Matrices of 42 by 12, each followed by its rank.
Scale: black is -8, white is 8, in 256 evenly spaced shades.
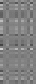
one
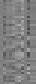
two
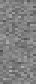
full rank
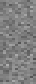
full rank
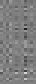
two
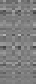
two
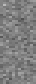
full rank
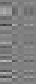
one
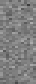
full rank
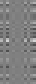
one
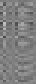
two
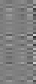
one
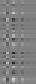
one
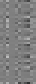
two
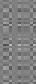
one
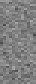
full rank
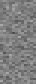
full rank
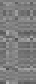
two
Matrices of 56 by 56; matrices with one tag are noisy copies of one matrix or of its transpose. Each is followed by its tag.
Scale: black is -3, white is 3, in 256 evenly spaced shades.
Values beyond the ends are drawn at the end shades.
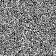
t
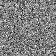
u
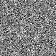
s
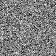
s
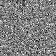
u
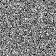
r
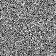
t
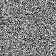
u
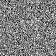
s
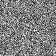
t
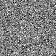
s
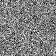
t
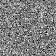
r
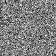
u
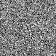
t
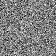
s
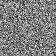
u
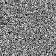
u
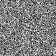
t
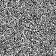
t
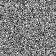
u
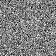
s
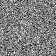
s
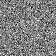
s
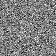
s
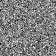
r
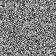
u
